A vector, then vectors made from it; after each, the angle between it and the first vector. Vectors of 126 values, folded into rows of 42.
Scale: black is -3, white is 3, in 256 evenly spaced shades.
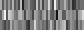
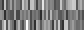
partly opposed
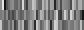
partly opposed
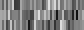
partly aligned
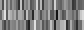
nearly parallel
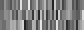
partly aligned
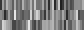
partly opposed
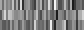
nearly parallel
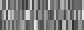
partly aligned
